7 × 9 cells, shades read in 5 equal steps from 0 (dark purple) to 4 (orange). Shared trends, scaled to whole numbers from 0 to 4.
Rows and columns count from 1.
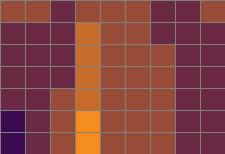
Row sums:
15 13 14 14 15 15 15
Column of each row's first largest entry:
1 4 4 4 4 4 4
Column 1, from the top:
2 1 1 1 1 0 0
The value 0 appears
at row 6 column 1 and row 7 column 1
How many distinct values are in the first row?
2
